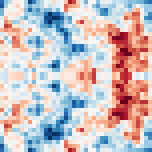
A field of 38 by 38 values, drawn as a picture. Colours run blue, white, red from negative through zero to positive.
The texture is blotchy. On average the colour sits 50% of the way up the scale. The histogram is bell-shaped. The top and bottom halves mirror each other.
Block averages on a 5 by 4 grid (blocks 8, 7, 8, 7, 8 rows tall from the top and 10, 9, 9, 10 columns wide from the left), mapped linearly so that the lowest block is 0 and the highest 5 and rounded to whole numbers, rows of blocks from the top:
1 0 2 2
2 0 1 5
2 1 3 4
2 0 1 5
1 0 2 2
